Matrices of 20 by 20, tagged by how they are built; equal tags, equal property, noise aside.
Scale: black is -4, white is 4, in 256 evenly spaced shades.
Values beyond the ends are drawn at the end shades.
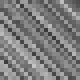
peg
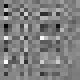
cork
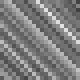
peg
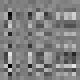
cork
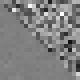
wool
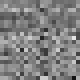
cork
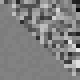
wool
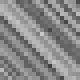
peg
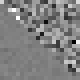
wool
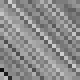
peg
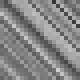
peg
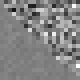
wool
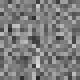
cork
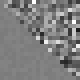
wool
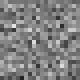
cork
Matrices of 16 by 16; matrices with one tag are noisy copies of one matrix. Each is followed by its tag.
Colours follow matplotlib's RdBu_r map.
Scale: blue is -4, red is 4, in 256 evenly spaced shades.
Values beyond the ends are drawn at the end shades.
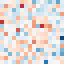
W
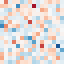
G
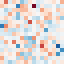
G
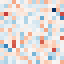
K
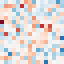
W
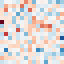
W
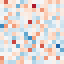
G
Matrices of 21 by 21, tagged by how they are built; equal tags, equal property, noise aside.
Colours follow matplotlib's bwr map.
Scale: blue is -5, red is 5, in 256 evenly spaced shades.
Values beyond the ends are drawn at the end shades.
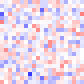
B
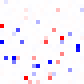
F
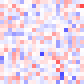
B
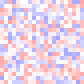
B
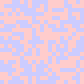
B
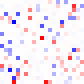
F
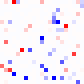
F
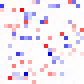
F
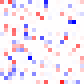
F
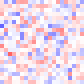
B
